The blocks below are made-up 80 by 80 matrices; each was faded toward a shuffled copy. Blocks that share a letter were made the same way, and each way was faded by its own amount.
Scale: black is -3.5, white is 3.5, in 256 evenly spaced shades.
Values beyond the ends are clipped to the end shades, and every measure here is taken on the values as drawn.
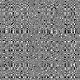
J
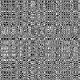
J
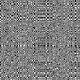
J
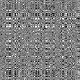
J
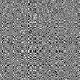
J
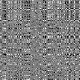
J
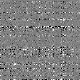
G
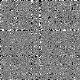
G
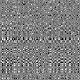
J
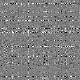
G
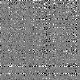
G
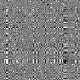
J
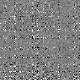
G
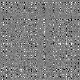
G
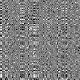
J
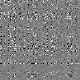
G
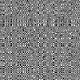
J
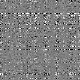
G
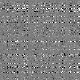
G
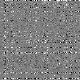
G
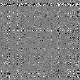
G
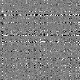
G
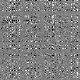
G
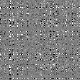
G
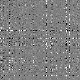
G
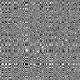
J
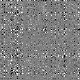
G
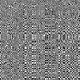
J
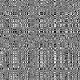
J
